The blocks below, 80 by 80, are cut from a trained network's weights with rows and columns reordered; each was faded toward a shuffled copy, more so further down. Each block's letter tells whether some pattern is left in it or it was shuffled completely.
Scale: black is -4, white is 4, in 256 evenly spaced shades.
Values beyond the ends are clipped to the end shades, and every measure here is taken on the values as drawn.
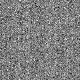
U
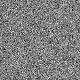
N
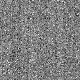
U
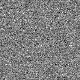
U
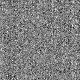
U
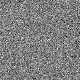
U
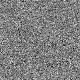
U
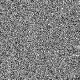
U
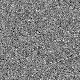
N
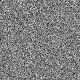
N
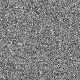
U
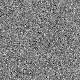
N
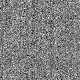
U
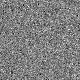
N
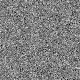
N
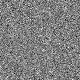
N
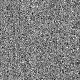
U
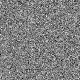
U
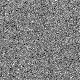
N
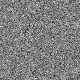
N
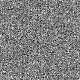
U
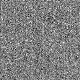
U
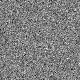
N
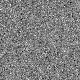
N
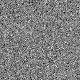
N
